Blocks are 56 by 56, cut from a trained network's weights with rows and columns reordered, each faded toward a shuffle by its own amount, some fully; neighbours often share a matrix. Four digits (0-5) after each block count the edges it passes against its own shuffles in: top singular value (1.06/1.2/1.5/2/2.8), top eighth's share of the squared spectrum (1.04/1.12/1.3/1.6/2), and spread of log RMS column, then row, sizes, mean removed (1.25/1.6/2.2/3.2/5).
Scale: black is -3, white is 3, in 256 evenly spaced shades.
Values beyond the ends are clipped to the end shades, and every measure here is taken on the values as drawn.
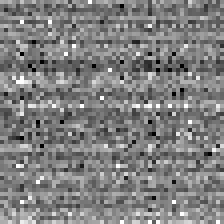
4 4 2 2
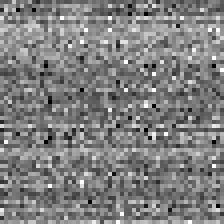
4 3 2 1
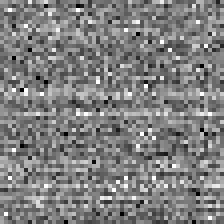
3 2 0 1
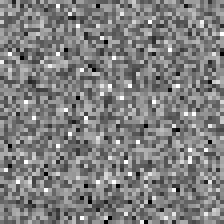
0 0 0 0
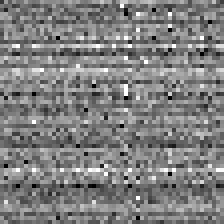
4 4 2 2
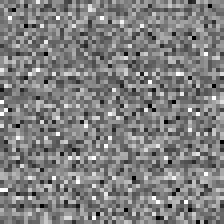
2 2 0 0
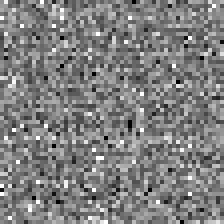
1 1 0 0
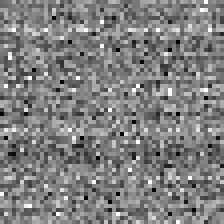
3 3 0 1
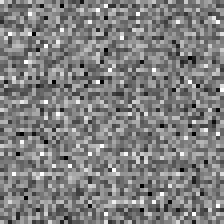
2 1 0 0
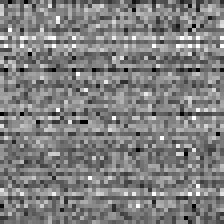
4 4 1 2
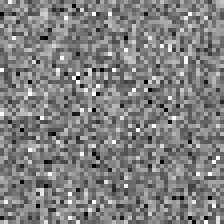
1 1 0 0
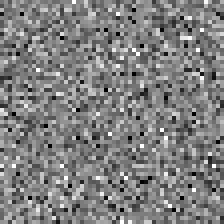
0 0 0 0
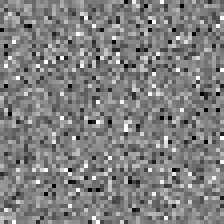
2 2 0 1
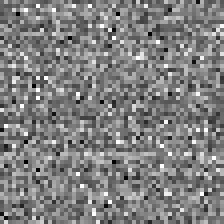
2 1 0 0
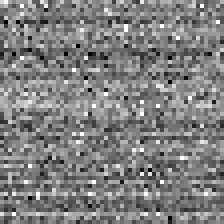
3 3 1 1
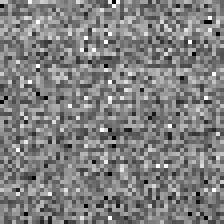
2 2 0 0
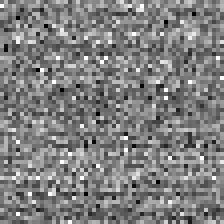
3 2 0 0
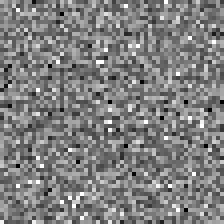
1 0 0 0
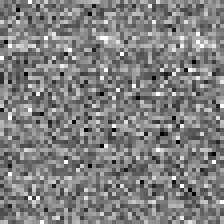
2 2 0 0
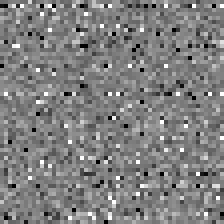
2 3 0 2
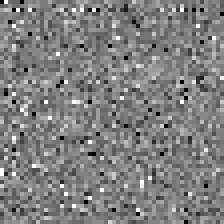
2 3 1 1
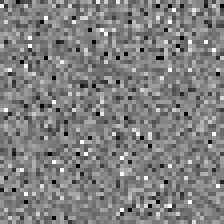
0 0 0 0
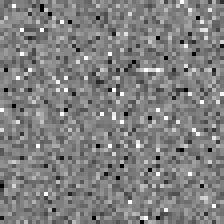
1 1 0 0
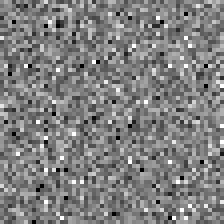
0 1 0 0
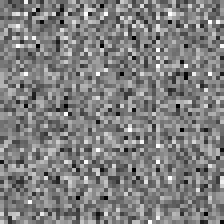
2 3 1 2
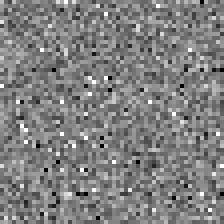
0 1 0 0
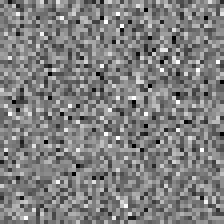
0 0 0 0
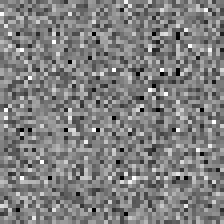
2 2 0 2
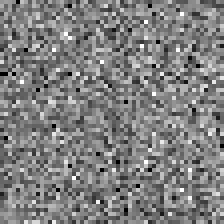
2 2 0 1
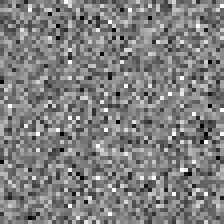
1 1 0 1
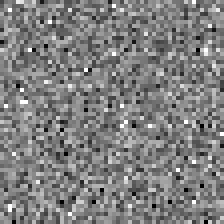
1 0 0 0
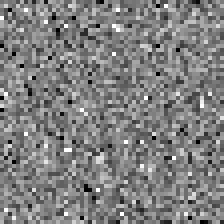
0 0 0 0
